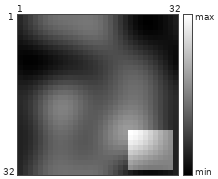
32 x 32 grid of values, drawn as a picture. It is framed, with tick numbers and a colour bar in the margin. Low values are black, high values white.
Ninth with the lowest average: top right. Stripes: none. Odd patch: higher, in the bottom right. Ninth with the highest average: bottom right. Roughest part: bottom right. Average level on the scale: 30%.
